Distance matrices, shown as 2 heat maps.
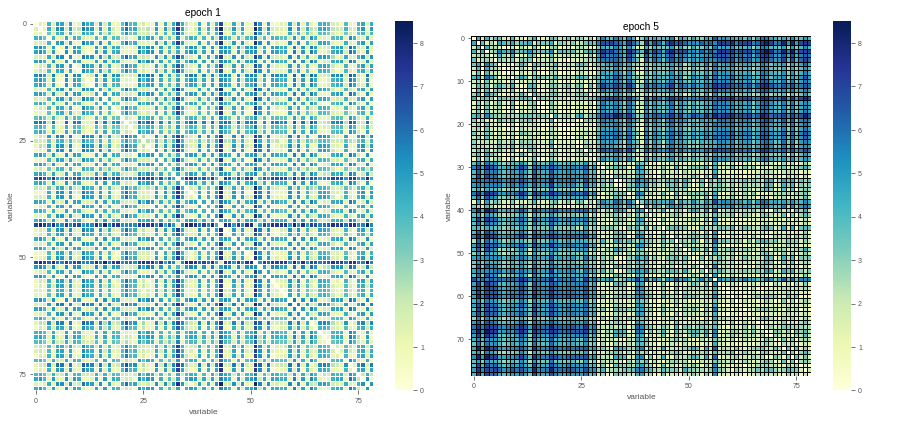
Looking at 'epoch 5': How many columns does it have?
79
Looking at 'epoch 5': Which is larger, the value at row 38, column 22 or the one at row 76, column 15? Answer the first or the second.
the second
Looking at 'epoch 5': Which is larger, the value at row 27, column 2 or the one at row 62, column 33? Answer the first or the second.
the second
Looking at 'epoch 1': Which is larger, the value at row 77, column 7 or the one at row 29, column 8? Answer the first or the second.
the second
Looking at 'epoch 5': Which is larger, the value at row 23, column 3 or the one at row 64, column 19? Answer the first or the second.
the second
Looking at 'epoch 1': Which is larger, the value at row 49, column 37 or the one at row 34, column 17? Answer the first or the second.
the first
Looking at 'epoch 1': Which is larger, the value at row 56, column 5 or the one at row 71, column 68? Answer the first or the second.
the first
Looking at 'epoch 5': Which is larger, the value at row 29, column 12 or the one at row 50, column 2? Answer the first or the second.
the first
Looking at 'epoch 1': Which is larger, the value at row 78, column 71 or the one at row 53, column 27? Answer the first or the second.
the first
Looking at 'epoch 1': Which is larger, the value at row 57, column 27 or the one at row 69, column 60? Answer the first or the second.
the second
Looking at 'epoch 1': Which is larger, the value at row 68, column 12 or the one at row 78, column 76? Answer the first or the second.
the first
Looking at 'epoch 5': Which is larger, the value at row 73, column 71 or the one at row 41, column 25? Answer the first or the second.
the second
